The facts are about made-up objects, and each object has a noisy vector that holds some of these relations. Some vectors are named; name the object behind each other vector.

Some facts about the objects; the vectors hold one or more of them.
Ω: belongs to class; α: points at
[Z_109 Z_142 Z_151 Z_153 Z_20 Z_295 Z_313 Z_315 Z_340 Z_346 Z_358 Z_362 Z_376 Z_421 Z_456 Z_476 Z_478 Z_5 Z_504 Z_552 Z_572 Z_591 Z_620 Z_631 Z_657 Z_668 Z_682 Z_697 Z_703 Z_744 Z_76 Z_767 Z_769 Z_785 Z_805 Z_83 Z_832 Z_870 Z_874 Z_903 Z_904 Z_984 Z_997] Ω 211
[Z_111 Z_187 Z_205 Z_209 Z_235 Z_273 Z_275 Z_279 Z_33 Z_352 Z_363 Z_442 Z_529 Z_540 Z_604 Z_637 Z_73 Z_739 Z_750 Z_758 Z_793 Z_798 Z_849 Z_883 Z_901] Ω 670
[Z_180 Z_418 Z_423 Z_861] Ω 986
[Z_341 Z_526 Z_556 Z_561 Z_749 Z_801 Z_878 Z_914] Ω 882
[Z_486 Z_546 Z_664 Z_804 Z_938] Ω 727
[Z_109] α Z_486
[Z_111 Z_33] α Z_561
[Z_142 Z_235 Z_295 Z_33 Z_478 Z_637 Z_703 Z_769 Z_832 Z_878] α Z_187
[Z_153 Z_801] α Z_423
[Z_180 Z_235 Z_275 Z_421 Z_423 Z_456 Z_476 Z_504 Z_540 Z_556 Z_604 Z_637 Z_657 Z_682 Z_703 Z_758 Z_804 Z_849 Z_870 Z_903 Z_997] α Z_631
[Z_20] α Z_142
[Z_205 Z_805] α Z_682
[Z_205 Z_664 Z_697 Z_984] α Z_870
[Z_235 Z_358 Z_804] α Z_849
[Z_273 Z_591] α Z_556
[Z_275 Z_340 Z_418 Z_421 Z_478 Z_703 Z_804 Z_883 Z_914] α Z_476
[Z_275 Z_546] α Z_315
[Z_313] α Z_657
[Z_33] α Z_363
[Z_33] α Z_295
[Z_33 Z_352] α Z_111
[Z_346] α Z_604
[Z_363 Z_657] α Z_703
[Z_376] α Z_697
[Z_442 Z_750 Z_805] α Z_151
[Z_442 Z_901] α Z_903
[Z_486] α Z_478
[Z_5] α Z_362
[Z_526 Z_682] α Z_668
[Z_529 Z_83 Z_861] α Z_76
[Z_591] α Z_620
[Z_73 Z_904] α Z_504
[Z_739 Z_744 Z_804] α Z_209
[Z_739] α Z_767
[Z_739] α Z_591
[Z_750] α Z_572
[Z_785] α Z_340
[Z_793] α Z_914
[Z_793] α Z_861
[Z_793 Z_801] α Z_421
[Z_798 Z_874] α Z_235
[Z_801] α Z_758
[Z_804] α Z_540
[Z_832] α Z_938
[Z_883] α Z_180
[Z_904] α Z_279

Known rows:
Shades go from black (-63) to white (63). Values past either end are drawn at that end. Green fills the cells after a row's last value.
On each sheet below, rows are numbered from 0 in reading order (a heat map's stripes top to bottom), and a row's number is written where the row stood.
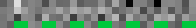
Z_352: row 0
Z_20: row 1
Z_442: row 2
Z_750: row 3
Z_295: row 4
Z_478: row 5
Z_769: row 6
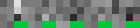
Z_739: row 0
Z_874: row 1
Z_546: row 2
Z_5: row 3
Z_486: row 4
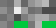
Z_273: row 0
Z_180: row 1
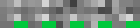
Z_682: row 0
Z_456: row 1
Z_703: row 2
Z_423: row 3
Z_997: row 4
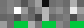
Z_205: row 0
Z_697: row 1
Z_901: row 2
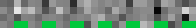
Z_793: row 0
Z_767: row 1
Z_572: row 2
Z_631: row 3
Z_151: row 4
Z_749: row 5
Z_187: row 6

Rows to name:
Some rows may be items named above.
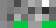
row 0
Z_20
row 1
Z_556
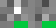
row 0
Z_275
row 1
Z_20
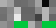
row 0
Z_870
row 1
Z_697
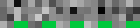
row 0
Z_697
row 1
Z_637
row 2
Z_801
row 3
Z_526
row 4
Z_804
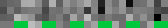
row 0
Z_340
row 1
Z_561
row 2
Z_376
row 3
Z_878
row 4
Z_984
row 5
Z_938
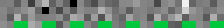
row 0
Z_874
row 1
Z_861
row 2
Z_478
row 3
Z_883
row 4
Z_785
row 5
Z_20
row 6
Z_235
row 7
Z_874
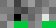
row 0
Z_938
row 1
Z_421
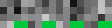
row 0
Z_914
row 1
Z_703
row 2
Z_664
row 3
Z_33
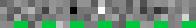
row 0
Z_83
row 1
Z_76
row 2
Z_526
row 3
Z_275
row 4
Z_832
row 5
Z_418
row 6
Z_657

